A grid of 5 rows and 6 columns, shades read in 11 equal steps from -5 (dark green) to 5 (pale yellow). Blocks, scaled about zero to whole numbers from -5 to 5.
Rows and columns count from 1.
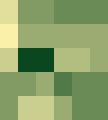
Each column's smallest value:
0 -5 -5 -2 -1 -1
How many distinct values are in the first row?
3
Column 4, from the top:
-1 1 2 -2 1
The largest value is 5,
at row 2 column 1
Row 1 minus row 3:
1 5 5 -3 -3 -2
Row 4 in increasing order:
-2 -1 -1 0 0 1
